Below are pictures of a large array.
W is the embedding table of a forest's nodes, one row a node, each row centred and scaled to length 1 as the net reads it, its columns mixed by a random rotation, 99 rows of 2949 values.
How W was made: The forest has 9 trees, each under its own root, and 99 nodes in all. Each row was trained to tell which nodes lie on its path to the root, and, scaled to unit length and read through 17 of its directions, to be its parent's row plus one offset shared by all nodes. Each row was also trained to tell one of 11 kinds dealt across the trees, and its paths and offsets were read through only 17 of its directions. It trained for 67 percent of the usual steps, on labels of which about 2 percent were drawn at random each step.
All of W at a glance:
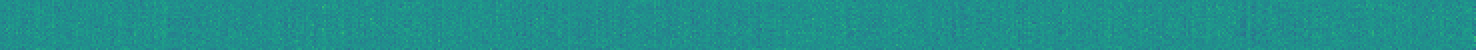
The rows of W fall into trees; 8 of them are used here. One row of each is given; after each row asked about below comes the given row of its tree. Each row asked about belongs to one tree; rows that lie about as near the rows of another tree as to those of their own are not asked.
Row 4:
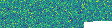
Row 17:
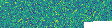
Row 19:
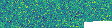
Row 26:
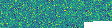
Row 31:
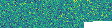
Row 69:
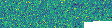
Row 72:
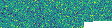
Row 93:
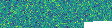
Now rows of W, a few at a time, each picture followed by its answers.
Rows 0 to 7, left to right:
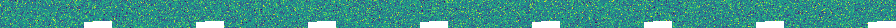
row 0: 17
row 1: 69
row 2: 31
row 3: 26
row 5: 93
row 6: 19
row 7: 69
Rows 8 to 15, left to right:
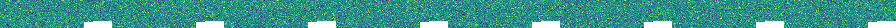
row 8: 17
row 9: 26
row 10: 93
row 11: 26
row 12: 72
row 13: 93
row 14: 19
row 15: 26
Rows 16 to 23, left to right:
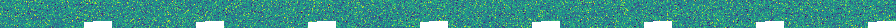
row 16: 72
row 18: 72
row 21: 69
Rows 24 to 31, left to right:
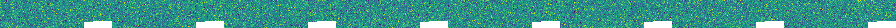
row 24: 93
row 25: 19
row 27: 17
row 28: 26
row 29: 69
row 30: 17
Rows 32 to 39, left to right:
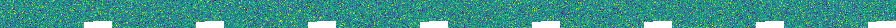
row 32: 93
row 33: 4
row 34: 17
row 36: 69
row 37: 69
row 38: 4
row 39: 17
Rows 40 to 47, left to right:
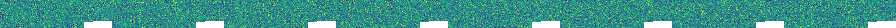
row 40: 26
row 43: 69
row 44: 19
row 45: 93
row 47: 69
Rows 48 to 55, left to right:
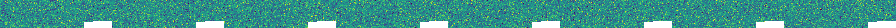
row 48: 69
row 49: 93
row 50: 72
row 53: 69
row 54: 17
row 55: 31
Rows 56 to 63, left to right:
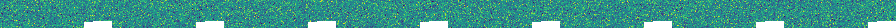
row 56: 72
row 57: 93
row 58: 4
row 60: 26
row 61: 72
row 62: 93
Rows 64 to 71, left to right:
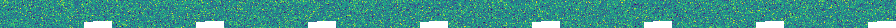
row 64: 72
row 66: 69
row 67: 69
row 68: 93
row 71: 26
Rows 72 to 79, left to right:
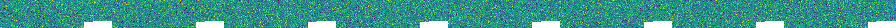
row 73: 19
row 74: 17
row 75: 93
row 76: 26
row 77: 93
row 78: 17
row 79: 17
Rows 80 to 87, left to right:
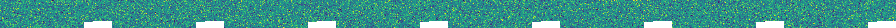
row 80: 69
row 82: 17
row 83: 93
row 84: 17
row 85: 31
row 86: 26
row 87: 93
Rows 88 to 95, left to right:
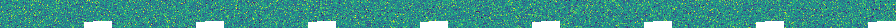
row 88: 4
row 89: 17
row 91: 17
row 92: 72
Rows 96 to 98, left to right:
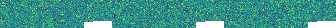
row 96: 26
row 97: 26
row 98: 69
